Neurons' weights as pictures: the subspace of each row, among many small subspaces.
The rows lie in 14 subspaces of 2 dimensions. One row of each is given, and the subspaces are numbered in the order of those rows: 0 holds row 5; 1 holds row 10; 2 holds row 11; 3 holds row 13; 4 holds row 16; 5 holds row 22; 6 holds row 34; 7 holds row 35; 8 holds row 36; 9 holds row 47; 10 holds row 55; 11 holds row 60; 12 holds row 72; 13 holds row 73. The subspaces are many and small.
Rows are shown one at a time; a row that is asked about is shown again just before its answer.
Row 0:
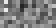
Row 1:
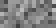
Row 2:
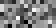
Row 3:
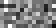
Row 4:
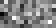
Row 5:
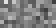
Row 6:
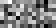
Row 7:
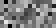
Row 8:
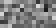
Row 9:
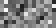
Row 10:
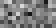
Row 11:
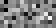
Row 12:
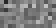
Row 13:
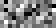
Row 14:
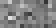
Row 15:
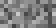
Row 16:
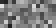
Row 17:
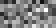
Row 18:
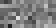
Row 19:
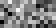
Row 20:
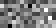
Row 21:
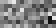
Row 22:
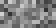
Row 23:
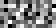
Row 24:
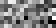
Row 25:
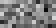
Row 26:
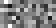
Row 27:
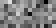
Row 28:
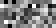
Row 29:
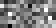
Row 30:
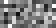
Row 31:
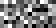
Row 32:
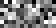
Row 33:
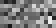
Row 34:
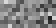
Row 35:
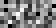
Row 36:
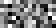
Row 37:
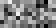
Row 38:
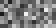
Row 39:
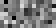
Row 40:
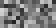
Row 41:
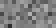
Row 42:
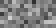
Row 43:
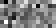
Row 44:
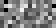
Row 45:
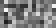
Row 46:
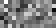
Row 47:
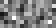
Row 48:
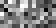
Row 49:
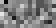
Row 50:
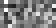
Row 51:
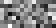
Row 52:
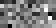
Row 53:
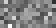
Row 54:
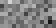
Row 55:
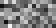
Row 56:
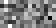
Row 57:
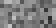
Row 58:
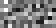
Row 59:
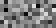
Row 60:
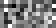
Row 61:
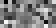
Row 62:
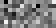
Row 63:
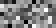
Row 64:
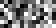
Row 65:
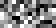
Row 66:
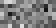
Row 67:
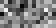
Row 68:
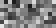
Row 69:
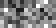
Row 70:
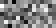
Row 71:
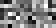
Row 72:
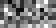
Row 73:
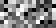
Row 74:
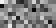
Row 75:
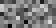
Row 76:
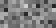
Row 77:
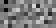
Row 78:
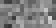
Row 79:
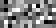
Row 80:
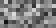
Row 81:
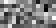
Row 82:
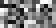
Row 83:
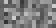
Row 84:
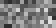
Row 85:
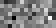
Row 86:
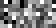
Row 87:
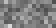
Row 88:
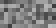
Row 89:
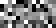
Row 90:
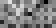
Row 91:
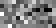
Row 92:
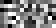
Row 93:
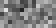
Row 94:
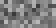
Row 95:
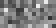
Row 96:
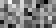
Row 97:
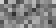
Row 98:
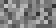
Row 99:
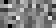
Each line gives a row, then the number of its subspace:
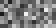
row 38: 7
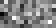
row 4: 9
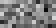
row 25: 11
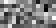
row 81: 11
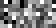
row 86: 9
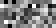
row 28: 10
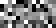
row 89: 4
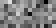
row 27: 1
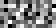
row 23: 7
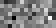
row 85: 2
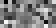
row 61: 0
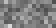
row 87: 3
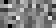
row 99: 8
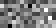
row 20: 13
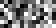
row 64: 7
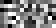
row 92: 8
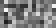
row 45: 11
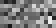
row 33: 6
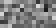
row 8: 11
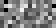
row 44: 5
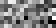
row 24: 6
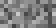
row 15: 7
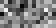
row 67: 5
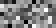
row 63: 10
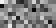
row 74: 4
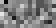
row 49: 9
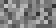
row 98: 7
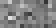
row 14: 1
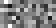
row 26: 8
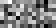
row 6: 12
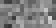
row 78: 2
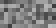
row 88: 11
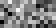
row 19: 8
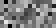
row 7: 3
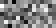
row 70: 10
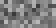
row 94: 4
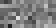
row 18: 12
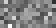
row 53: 3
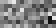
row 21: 6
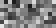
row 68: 0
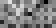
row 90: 1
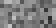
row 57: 2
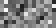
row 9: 13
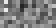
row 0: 5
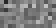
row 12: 5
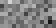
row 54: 2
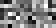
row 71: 12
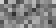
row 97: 4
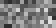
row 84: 2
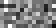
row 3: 7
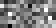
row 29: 13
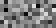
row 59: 2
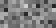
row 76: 2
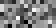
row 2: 10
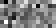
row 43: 4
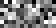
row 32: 0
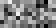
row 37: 12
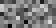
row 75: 10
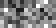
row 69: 12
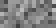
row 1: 13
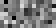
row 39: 9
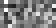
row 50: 11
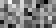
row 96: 1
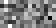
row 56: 13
